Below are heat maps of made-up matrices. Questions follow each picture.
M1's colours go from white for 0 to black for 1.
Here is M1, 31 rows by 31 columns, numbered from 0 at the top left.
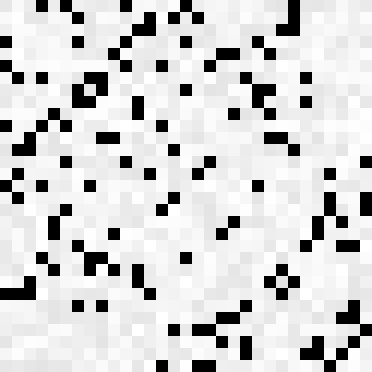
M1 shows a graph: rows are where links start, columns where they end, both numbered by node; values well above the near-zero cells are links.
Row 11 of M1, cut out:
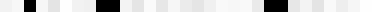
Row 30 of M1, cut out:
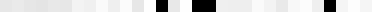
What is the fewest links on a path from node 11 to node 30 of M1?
5
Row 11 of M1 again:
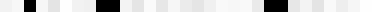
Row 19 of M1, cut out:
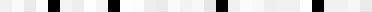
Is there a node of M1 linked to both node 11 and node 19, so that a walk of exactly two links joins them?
yes
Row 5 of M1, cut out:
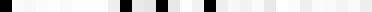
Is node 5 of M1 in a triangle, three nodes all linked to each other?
yes
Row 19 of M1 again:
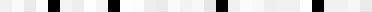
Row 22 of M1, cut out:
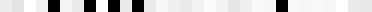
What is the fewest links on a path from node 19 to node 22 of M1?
2
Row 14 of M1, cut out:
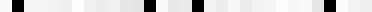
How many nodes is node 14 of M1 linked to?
4
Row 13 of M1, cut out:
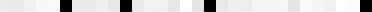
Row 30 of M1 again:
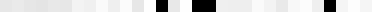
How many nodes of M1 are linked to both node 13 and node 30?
1
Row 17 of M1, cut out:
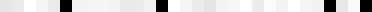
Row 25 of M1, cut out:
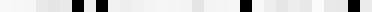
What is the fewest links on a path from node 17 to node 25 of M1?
5
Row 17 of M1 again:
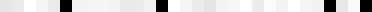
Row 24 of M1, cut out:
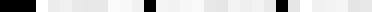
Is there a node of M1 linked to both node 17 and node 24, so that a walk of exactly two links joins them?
no
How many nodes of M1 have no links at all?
0
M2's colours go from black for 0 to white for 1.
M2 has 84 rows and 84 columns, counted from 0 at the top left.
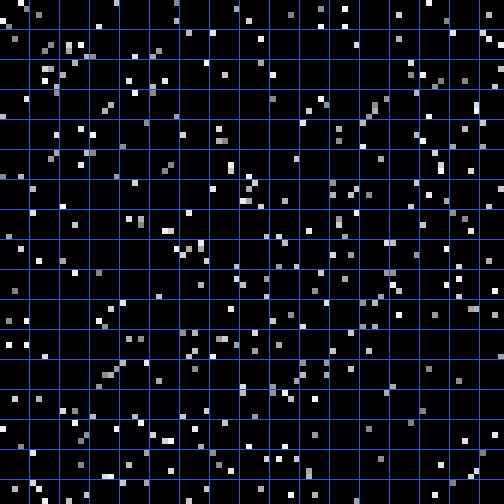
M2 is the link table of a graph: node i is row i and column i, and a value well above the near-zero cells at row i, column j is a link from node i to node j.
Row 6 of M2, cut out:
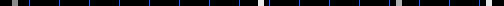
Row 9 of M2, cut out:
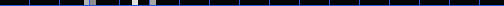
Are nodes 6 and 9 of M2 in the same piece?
yes
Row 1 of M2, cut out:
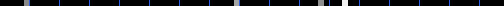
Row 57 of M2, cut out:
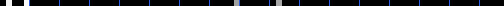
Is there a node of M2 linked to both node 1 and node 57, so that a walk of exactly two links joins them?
yes
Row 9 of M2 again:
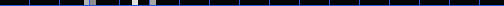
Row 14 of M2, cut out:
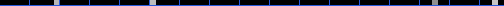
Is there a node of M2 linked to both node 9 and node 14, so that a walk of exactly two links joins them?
yes
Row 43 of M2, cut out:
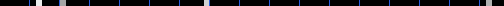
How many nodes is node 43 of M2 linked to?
4
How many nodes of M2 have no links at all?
1
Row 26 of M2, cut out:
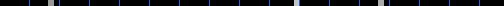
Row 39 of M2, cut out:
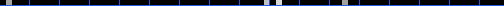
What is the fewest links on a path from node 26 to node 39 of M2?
3
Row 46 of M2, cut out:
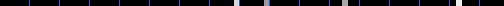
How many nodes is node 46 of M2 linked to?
4
